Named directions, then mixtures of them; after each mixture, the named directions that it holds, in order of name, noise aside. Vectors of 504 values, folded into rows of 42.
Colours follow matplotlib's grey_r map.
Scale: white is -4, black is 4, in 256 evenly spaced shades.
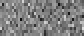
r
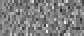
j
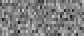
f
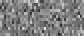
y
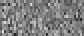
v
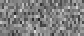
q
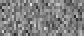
v, y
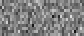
f, y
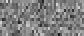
f, q, y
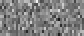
y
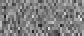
f, v, y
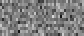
f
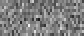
j, q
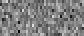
f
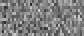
q, v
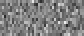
j, y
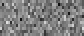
r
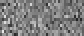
v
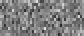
y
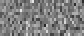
j, q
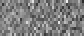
j, r
